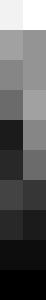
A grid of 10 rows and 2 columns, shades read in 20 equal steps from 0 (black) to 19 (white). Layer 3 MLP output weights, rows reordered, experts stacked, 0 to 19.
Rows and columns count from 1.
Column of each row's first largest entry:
2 1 2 2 2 2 1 1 1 1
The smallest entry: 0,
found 2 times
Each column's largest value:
18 19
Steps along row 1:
up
